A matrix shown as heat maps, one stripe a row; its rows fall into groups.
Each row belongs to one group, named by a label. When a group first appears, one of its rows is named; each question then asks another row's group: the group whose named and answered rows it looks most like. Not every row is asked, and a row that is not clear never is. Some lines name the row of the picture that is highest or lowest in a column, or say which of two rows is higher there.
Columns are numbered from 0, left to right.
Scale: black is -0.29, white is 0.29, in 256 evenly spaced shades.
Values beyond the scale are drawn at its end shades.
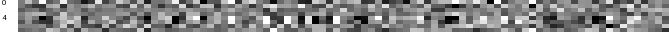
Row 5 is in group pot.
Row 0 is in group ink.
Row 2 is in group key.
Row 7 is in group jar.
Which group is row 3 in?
ink
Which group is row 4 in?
pot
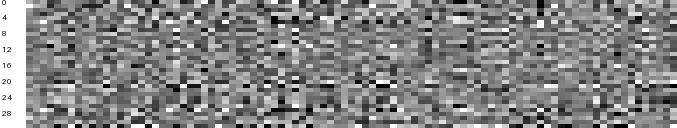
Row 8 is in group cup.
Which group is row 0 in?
pot
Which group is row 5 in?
ink
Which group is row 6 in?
jar
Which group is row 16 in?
jar
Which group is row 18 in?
key
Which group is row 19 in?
pot
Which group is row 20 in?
key
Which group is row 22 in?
cup
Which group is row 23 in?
ink
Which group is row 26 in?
pot
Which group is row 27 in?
ink
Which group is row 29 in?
pot
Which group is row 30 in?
jar
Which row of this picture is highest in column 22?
21
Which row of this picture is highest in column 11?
20
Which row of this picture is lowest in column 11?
21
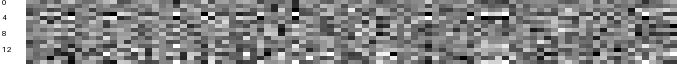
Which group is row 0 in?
cup
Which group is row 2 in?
key
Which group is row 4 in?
cup
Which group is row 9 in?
key
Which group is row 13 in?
key
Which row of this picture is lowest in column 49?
10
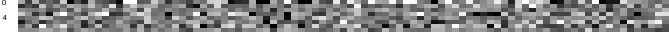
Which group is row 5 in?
key
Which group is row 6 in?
ink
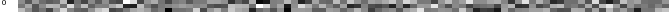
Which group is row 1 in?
jar
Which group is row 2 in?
cup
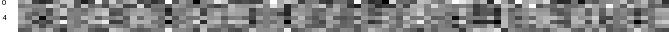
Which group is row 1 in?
jar
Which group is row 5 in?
cup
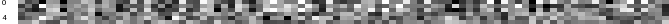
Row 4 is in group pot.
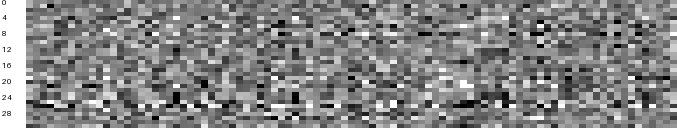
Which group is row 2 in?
pot
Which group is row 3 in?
key
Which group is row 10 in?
ink
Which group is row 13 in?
cup
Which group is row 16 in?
key
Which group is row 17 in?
key
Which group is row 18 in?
ink
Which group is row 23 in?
cup
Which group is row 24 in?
cup
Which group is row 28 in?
jar
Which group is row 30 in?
pot
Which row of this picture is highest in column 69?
26
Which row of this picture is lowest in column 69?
8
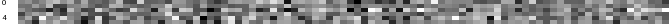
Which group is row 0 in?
jar
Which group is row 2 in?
key
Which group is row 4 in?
ink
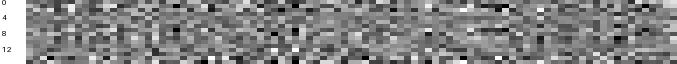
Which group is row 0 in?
key
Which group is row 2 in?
ink
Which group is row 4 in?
jar
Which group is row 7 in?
cup
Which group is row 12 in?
pot
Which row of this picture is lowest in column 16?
2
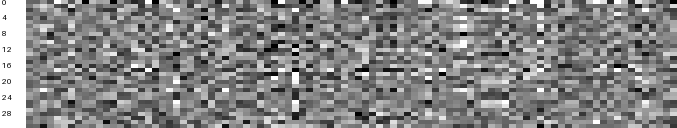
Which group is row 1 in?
ink
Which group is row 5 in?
cup
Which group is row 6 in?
ink
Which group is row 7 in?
ink
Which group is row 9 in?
pot
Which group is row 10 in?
ink
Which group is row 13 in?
cup
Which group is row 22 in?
ink
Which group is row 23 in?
cup
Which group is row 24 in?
cup
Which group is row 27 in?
pot
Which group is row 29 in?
jar
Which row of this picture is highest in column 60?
0
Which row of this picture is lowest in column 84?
16
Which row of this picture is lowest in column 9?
19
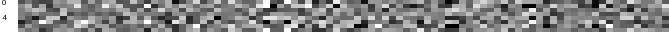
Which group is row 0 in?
pot
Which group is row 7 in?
pot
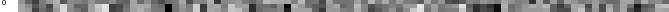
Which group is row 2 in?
cup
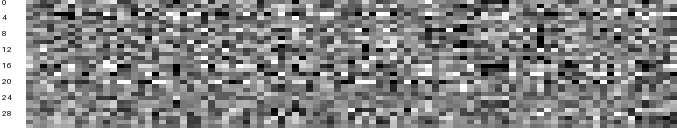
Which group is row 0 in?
cup
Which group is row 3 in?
key
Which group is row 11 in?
pot
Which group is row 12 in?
ink
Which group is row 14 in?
pot
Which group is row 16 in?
cup
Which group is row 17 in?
cup
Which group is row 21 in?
ink
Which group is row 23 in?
jar
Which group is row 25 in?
cup
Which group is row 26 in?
cup
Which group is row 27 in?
key
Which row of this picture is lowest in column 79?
3
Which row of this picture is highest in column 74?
27
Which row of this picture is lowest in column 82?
7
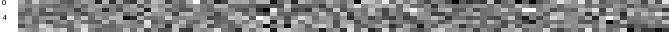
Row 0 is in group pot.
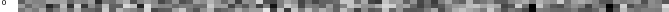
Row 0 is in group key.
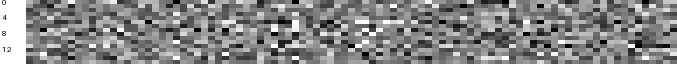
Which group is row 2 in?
key
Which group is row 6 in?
pot
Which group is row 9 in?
cup
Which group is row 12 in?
key
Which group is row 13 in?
ink
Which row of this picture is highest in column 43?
13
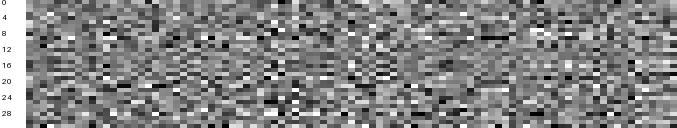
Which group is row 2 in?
pot
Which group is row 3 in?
ink
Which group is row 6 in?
pot
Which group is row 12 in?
key
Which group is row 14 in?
pot
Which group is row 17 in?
key
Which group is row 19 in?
key
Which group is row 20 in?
cup
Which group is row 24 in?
key
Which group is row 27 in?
pot
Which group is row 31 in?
ink
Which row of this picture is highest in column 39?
28
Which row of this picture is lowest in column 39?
6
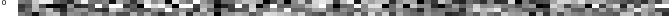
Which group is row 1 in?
key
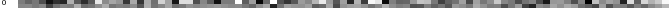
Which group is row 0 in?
key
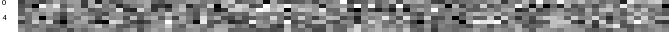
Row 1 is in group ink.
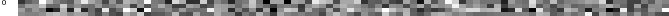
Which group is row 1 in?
ink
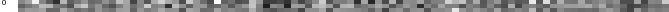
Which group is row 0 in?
ink
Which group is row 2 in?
ink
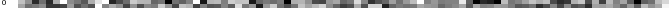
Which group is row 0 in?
cup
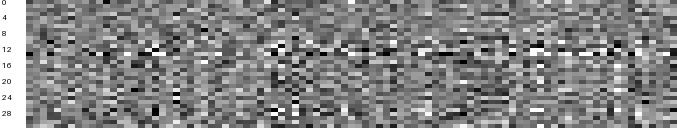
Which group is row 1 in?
ink
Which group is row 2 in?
key
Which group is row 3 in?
cup
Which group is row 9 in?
cup
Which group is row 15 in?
pot
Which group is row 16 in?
jar
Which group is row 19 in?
jar
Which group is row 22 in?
jar
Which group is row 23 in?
cup
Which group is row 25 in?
cup
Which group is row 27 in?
jar
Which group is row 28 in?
pot
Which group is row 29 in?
key
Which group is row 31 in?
ink
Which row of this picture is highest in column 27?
13
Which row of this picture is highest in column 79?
13
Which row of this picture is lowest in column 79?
12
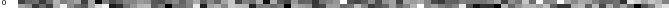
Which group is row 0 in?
key
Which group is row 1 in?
cup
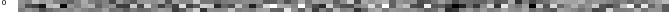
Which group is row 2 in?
pot
